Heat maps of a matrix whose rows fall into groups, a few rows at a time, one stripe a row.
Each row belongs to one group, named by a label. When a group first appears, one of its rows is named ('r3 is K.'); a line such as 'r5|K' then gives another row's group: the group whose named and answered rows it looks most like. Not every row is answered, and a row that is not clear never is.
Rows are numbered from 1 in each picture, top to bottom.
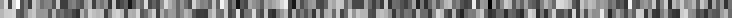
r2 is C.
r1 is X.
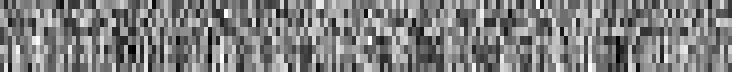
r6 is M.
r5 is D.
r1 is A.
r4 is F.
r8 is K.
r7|D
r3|C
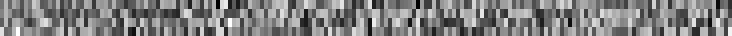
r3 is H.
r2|F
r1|X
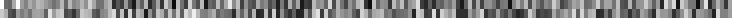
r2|C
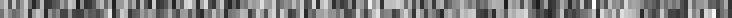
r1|F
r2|F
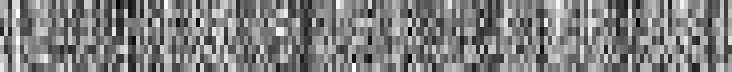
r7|M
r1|M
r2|M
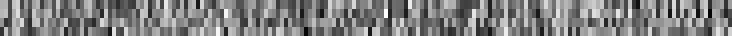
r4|H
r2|X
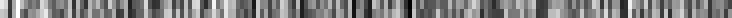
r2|M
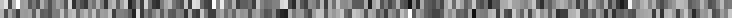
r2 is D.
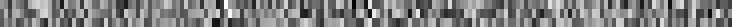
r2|H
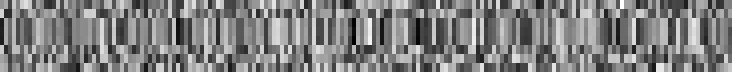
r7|F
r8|C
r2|C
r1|F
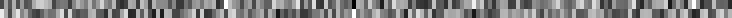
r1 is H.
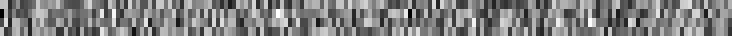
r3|K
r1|C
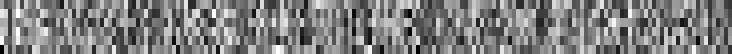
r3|F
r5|D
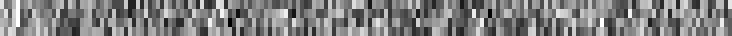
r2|X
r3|C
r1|D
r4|C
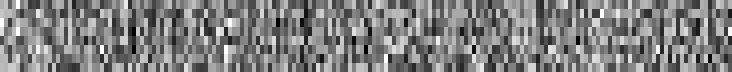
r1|K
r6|M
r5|F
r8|C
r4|D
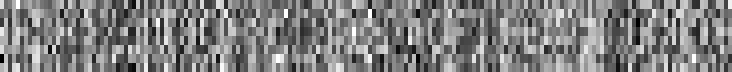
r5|X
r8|X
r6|C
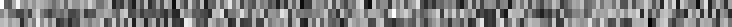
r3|C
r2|F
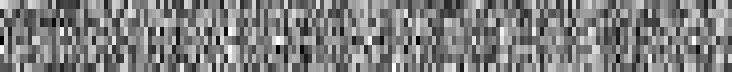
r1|C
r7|H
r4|K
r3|A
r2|H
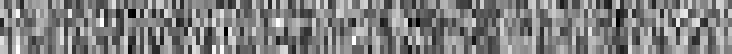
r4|D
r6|K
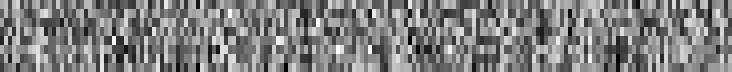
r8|H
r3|A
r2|H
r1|X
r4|F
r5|M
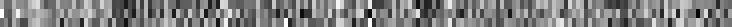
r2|D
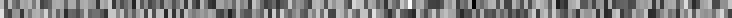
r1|D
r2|C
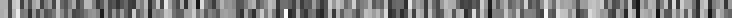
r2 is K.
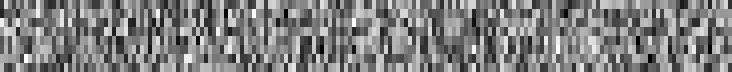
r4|F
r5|H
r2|D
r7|C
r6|H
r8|A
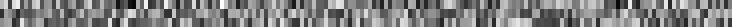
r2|H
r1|X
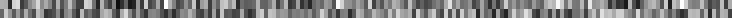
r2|F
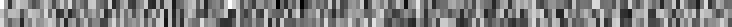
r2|C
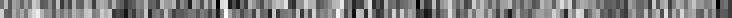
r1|X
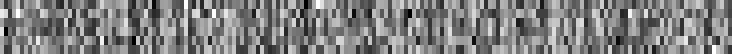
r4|A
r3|A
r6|A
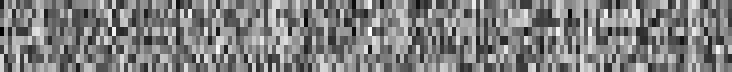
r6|H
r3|F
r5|F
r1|H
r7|A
